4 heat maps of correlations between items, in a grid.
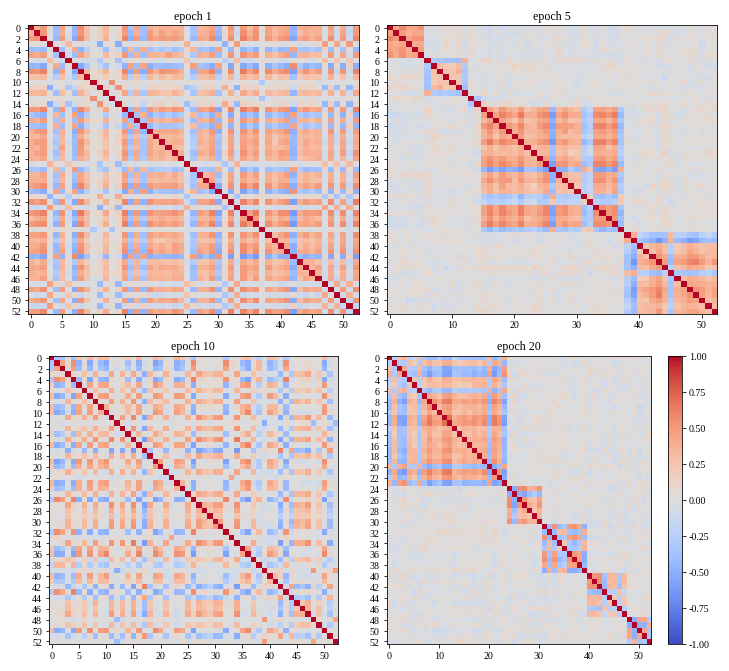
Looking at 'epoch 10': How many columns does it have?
53
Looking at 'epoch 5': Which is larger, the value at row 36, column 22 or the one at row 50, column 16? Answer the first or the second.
the first
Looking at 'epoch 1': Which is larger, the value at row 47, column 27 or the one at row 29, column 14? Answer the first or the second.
the second
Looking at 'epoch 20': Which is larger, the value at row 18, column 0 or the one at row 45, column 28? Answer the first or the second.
the second
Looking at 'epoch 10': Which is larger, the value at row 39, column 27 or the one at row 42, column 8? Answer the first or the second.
the first
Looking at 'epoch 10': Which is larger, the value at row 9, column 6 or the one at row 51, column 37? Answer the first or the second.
the first
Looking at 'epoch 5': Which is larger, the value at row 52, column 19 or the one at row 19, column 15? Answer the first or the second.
the second
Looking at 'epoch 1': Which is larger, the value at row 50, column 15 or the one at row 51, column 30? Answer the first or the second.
the first
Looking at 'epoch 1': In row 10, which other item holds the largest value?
13
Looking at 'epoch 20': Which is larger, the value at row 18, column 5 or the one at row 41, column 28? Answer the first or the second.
the first
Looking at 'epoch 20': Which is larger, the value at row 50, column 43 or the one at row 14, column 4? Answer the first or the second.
the second
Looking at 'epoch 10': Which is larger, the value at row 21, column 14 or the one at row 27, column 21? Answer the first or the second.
the second
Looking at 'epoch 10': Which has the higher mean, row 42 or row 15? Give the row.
15
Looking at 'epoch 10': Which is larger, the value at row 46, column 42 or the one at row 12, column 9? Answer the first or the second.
the second
